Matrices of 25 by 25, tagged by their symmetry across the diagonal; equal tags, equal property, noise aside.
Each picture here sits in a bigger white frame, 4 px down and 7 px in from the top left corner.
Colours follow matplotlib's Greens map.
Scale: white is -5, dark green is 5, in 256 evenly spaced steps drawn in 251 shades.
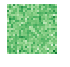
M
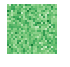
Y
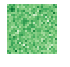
M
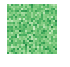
Y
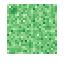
M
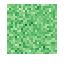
Y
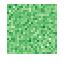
M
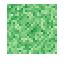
M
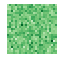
Y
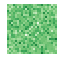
M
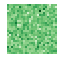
Y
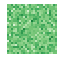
M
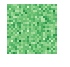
Y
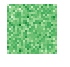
M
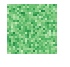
Y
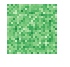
M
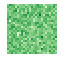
Y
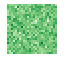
Y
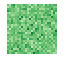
M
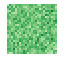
M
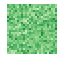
Y
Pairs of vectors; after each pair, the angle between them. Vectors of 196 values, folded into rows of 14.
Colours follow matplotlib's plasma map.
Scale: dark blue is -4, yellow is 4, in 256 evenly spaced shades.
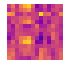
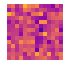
partly aligned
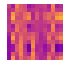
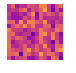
partly opposed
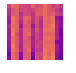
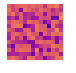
orthogonal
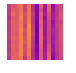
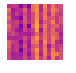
nearly opposite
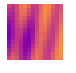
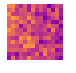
partly opposed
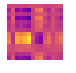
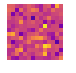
orthogonal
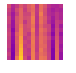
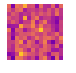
partly aligned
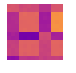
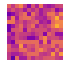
partly aligned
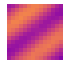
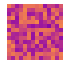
orthogonal
